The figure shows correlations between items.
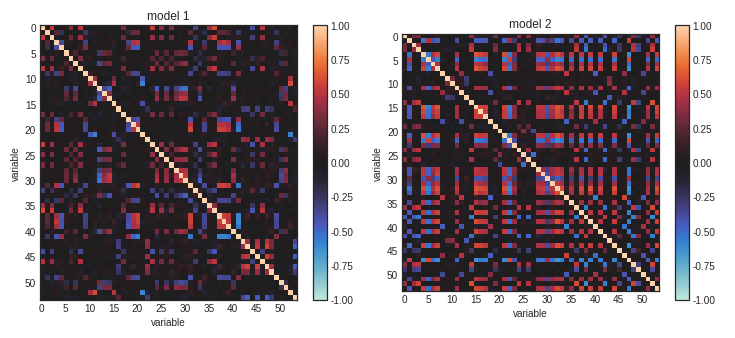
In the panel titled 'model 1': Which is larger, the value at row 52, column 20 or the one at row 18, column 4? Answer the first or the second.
the second
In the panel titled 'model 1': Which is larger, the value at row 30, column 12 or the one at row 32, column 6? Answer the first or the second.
the second
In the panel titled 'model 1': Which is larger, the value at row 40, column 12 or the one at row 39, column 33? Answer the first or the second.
the second
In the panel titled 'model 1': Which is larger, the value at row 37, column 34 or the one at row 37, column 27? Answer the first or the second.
the second
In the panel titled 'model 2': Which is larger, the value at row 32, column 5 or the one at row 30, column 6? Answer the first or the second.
the second
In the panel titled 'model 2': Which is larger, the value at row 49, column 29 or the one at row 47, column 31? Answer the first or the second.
the first
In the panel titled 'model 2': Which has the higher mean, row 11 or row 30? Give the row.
11
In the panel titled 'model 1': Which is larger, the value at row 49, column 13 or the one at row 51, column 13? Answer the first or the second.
the second
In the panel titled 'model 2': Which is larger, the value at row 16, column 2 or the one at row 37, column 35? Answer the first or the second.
the second
